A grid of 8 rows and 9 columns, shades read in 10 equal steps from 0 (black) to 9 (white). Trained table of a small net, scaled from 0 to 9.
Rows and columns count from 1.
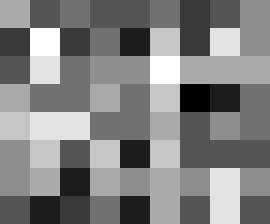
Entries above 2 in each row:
8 5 9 7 9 8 8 6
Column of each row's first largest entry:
1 2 6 6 2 2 8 8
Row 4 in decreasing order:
7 6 6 4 4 4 4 1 0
